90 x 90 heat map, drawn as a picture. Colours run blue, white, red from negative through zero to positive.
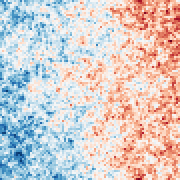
Histogram: bell-shaped. Grain: blotchy. Ninth with the lowest average: bottom left. Average level on the scale: 50%. Odd rows or columns: none. Slope: up to the right.
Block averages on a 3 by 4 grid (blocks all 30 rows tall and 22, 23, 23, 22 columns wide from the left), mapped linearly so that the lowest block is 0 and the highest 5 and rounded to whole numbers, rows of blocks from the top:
1235 | 1244 | 0144
